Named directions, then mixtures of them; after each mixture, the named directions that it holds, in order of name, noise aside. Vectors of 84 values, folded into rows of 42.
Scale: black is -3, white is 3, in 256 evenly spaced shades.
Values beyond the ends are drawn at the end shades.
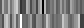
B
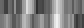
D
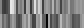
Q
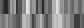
D, Q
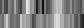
B, D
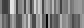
Q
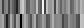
B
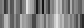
B, D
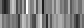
D, Q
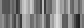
B, D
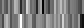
B, D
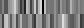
B, Q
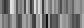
Q
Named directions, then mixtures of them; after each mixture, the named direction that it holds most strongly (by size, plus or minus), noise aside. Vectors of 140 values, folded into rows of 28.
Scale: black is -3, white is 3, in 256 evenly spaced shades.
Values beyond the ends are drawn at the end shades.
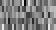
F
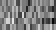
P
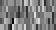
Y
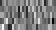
Y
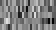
P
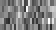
P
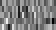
P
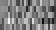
P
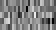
P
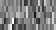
Y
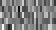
F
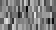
Y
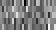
F
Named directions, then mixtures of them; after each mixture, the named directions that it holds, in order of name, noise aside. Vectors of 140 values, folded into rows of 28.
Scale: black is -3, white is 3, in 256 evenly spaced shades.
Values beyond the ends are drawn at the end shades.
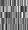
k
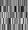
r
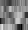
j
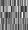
k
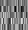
r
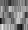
j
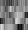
j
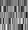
j, r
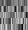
j, r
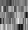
j, r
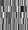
k, r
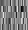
k, r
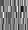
k, r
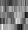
j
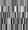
r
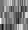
j, k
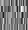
k, r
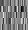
k, r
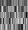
j, r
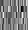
k, r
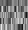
j, r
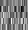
r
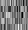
j, k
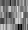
j, k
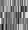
j, k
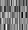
k, r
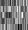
j, k
